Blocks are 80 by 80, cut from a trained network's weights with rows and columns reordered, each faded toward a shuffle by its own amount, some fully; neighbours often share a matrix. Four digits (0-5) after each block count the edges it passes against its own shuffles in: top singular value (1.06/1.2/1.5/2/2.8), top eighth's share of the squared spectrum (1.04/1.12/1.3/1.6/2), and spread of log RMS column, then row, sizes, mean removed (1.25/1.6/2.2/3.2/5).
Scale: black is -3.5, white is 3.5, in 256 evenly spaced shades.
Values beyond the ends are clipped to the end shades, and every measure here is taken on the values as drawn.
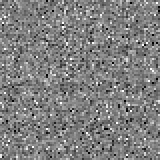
2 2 1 0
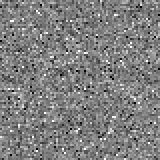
1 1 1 0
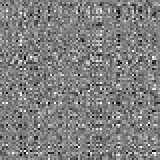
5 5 3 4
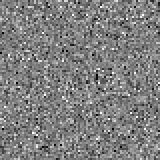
3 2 0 1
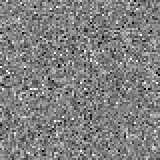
2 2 1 1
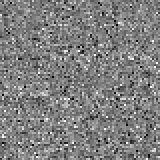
3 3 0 2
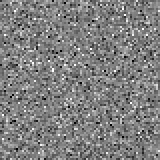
0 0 0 0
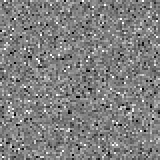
0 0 0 0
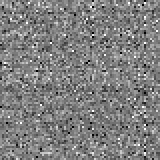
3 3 2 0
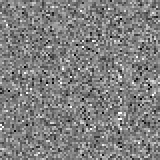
2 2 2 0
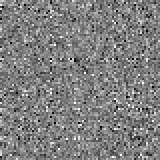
3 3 2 2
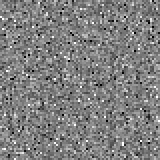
1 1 0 0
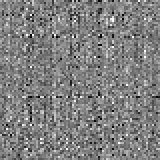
3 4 2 3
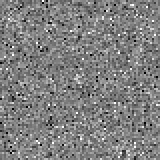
0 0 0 0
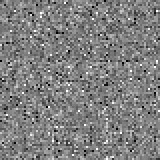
2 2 1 0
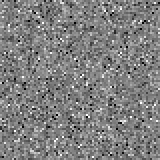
0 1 0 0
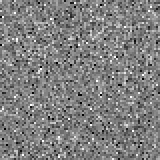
0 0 0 0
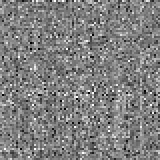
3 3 1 2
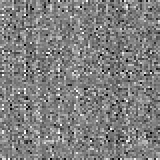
3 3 2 3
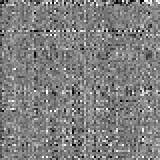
3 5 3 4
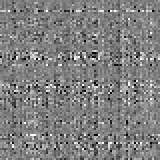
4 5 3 4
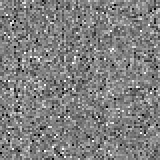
2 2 0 1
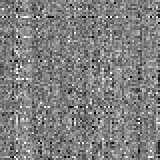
3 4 2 3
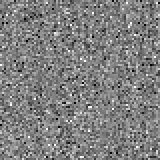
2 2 0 0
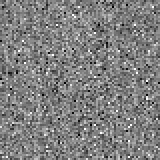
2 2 0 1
